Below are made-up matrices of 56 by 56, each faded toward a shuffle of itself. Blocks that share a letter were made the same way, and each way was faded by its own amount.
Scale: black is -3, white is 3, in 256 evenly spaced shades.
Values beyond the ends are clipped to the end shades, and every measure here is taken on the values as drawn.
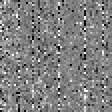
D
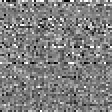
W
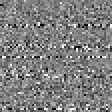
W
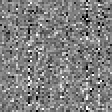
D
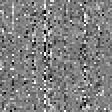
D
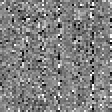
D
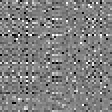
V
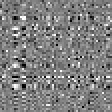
V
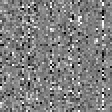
D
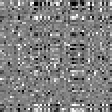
V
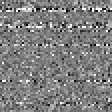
W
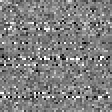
W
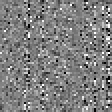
D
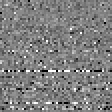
W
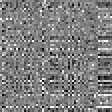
V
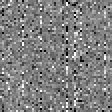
D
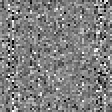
D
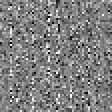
D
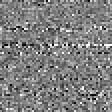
W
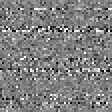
W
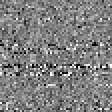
W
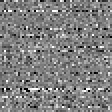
W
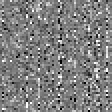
D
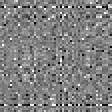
V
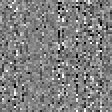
D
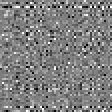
V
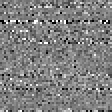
W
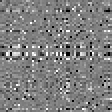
V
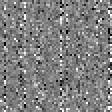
D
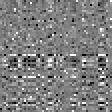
V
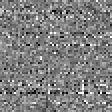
W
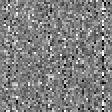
D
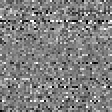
W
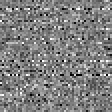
W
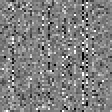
D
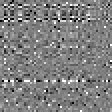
V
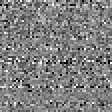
W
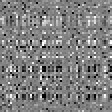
V
